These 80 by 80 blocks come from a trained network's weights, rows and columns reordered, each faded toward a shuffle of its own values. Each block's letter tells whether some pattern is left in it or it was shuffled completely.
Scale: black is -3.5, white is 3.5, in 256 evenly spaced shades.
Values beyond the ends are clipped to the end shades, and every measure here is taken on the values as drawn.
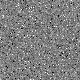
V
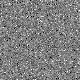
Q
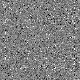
Q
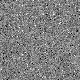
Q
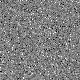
V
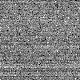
Q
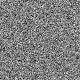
V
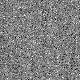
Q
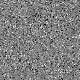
Q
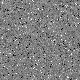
V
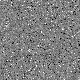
V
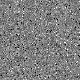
Q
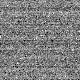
Q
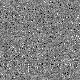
Q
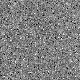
Q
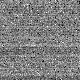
Q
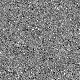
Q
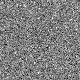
V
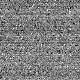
Q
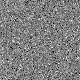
V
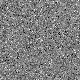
V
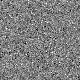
V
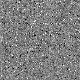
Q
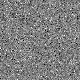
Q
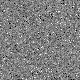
V
